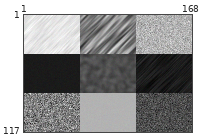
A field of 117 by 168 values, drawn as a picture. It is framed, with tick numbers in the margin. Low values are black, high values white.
It is made of 3 by 3 panels. Panel 1,1: very high, slanting up to the right, faint in contrast. Panel 1,2: middling, slanting up to the right, strong in contrast. Panel 1,3: high, fine-grained. Panel 2,1: very low, flat. Panel 2,2: low, blotchy, faint in contrast. Panel 2,3: very low, slanting up to the right, faint in contrast. Panel 3,1: middling, fine-grained, strong in contrast. Panel 3,2: high, flat. Panel 3,3: low, fine-grained.
